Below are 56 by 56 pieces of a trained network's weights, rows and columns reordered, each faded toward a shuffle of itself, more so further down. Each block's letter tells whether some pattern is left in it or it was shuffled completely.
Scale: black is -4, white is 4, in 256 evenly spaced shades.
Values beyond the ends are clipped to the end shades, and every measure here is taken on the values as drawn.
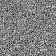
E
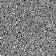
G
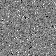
E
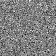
E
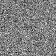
E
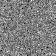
E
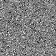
E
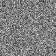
G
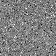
E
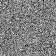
E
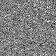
E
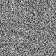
G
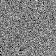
G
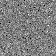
E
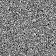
E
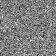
E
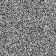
E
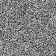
E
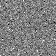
E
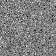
E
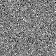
E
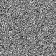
G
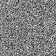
G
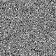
G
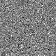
G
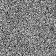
E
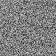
G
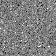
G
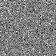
G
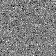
E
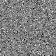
E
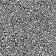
E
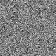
G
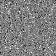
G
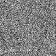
G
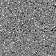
G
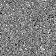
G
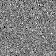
G
